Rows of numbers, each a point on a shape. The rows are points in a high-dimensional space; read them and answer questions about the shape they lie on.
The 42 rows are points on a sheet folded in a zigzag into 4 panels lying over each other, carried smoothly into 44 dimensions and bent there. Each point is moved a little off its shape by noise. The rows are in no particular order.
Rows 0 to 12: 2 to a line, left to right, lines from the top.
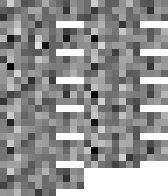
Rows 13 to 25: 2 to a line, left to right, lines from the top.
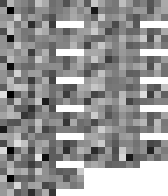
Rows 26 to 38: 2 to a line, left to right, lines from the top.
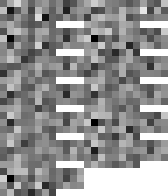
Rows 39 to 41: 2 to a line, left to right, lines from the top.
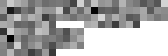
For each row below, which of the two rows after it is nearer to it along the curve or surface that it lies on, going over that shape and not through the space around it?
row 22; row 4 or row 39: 4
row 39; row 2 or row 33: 2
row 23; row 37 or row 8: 37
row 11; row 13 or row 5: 5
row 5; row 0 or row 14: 14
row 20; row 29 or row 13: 29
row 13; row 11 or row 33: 33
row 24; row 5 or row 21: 21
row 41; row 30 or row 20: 30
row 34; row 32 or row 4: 32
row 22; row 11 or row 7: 7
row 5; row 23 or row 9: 9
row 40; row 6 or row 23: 23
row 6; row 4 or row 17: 17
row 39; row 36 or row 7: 7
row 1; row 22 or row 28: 22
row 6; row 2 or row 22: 22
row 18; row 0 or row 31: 31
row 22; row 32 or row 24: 32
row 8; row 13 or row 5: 13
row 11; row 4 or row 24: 24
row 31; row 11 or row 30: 30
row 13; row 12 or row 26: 12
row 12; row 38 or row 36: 36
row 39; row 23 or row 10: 23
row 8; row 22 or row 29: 22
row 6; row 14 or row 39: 14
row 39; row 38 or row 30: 38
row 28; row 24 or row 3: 24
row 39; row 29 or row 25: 29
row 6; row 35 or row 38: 38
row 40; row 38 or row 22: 38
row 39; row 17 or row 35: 35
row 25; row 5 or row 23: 23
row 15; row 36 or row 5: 36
